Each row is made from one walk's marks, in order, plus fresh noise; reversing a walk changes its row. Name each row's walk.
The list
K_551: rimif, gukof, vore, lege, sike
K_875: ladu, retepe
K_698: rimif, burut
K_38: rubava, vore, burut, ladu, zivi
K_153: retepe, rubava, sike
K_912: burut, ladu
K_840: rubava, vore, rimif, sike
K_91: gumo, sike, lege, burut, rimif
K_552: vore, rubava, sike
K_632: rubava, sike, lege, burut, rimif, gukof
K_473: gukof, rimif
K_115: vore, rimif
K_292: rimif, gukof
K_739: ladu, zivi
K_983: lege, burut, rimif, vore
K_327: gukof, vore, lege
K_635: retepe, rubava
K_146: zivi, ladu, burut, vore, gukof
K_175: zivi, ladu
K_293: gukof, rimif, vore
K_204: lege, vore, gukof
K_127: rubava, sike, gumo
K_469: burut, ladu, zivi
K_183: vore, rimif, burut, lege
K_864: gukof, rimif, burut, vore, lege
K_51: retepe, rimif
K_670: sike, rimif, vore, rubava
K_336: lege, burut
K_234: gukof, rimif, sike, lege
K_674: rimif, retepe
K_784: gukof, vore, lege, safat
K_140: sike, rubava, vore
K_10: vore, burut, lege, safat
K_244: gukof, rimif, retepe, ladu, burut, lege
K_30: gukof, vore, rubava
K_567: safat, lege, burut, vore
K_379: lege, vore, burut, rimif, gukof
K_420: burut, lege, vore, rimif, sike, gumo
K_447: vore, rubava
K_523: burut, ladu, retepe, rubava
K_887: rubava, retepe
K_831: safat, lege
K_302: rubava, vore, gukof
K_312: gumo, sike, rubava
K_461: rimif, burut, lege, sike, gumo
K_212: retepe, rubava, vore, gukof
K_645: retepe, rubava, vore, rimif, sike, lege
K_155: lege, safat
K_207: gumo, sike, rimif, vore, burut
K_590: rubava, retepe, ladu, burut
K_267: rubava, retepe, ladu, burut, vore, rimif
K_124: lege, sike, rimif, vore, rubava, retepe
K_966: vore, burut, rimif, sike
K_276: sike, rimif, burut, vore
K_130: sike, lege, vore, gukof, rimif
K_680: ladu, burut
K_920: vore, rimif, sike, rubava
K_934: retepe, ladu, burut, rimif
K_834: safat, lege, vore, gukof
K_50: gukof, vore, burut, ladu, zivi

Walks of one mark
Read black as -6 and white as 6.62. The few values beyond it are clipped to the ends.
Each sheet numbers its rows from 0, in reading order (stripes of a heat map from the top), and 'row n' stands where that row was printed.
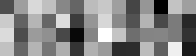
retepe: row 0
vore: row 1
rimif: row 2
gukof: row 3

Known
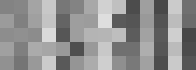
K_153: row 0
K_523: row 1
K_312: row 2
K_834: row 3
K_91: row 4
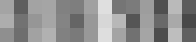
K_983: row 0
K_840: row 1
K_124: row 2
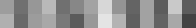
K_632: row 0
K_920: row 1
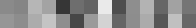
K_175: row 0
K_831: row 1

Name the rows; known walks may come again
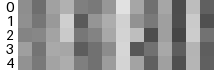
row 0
K_124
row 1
K_91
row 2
K_153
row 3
K_146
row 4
K_645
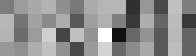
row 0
K_635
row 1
K_30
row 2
K_912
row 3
K_831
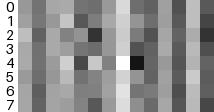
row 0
K_244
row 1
K_207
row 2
K_293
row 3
K_50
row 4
K_680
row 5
K_632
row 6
K_983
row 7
K_551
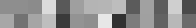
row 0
K_312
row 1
K_469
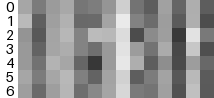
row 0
K_38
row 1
K_966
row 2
K_336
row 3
K_130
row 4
K_674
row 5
K_567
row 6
K_420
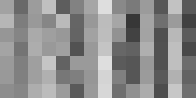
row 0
K_461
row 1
K_447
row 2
K_212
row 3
K_784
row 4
K_523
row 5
K_267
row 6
K_155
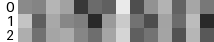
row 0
K_175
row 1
K_473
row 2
K_10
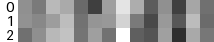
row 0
K_51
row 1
K_590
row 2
K_875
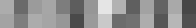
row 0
K_920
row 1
K_834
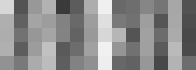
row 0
K_698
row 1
K_183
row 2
K_840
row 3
K_276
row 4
K_934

